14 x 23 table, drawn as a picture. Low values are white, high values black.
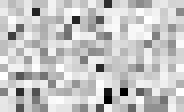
Stripes: none. Average level on the scale: 20%. Mirror symmetry: none. Grain: fine. Histogram: skewed, a long tail of high values.
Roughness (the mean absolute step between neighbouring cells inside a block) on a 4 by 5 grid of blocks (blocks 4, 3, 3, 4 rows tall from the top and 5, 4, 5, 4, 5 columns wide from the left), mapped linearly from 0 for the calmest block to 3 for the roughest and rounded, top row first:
1 1 2 1 1 / 2 1 1 0 2 / 2 1 2 0 0 / 2 1 2 3 1
